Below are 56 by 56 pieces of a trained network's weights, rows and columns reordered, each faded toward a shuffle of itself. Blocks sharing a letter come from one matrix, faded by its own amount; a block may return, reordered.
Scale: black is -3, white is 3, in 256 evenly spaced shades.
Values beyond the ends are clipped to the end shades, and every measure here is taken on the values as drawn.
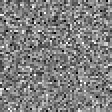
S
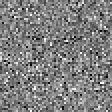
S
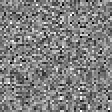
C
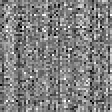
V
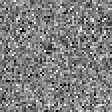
S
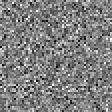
S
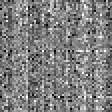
V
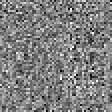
C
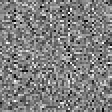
C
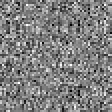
C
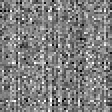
V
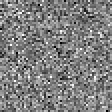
S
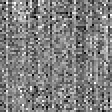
V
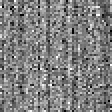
V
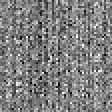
V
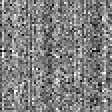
V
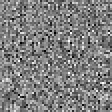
C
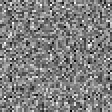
C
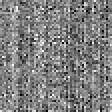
V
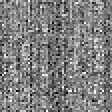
V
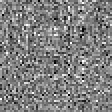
C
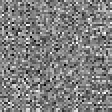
C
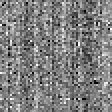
V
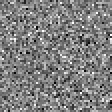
S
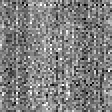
V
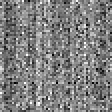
V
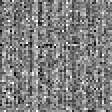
V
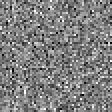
S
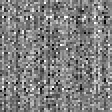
V
